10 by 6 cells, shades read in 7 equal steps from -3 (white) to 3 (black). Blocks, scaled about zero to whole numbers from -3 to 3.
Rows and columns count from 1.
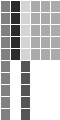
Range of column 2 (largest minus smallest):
5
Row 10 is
0 -3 1 -3 -3 -3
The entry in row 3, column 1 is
0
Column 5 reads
-1 -1 -1 -1 -1 -3 -3 -3 -3 -3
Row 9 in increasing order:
-3 -3 -3 -3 0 1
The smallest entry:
-3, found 20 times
